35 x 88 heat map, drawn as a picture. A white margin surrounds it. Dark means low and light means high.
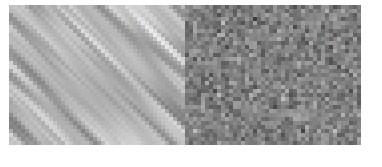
It is made of 1 by 2 panels. Panel 1,1: high, slanting down to the right. Panel 1,2: middling, fine-grained.
